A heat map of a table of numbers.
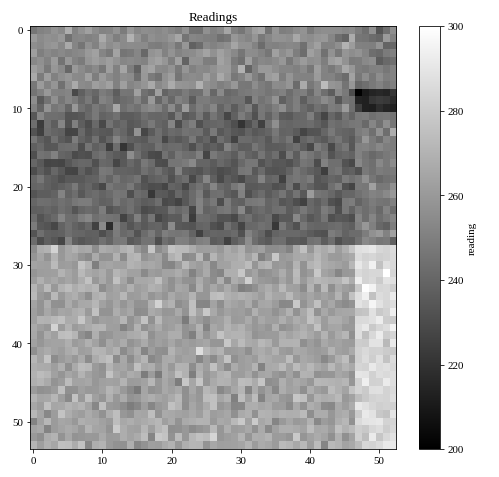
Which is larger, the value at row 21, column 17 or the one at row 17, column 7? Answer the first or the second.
the second
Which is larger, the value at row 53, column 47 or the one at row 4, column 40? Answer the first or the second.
the first
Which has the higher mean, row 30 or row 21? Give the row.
30
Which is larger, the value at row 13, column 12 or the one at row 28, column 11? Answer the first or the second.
the second
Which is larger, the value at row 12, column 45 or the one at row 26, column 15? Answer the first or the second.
the first
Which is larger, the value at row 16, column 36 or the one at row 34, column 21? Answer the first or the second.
the second
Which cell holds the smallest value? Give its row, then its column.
8, 47
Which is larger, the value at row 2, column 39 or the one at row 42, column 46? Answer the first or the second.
the second
